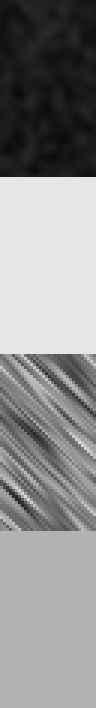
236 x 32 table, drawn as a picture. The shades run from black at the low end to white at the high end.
The table splits into 4 rows of 1 panel. Panel 1,1: very low, blotchy, faint in contrast. Panel 2,1: very high, flat. Panel 3,1: middling, slanting down to the right, strong in contrast. Panel 4,1: high, flat.
